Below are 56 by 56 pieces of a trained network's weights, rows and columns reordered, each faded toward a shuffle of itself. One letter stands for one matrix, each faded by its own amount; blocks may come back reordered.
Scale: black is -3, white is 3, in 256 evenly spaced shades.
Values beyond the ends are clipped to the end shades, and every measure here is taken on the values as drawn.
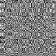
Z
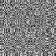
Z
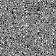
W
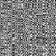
Z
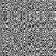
Z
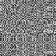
Z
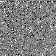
W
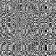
Z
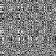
Z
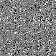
W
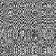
Z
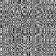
Z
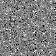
W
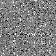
W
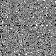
W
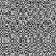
Z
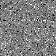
W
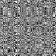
Z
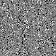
W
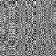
Z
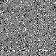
W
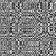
Z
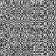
Z
